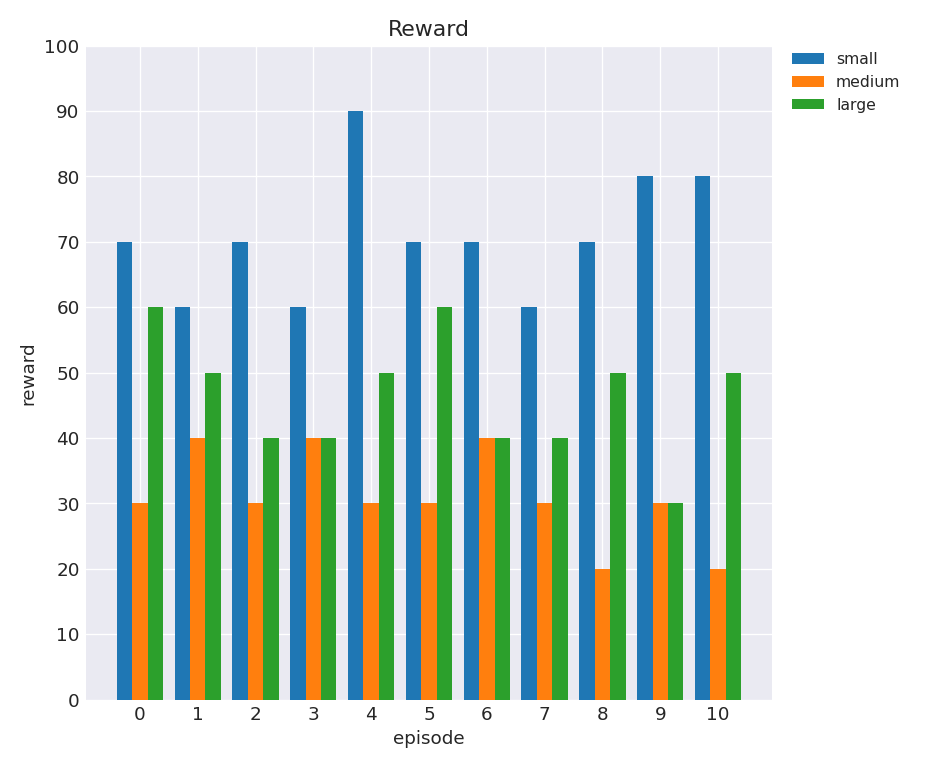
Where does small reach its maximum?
4
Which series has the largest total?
small
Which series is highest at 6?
small
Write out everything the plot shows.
Title: Reward
x-axis: episode, ticks 0 1 2 3 4 5 6 7 8 9 10
y-axis: reward, ticks 0 10 20 30 40 50 60 70 80 90 100
Legend: small, medium, large
Values:
small: 70 60 70 60 90 70 70 60 70 80 80
medium: 30 40 30 40 30 30 40 30 20 30 20
large: 60 50 40 40 50 60 40 40 50 30 50
